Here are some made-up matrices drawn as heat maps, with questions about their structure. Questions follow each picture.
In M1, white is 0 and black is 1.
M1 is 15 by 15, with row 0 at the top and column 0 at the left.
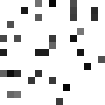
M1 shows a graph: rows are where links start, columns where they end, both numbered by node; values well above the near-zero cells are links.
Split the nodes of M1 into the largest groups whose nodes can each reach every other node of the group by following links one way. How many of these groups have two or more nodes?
3
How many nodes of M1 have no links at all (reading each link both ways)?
0
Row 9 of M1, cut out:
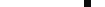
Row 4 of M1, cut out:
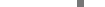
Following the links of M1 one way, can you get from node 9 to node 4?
no
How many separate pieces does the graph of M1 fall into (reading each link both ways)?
3
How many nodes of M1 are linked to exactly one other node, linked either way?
7
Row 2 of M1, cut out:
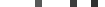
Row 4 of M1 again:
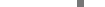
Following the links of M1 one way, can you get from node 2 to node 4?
yes
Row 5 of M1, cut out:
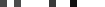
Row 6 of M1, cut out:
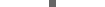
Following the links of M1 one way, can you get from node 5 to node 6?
yes
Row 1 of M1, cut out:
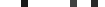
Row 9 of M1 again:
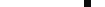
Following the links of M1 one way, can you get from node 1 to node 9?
no
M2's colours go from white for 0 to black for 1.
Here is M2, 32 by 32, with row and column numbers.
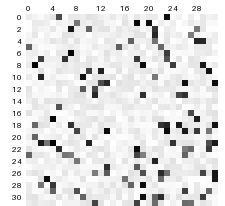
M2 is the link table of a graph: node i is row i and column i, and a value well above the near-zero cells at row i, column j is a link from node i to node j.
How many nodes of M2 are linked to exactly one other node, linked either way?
3
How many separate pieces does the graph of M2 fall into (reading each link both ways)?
2
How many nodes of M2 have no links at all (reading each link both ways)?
1
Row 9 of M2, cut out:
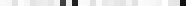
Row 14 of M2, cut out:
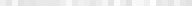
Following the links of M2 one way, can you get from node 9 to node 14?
no
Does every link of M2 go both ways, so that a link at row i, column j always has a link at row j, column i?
yes
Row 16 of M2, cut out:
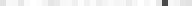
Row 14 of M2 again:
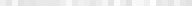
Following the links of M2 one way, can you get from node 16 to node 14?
no
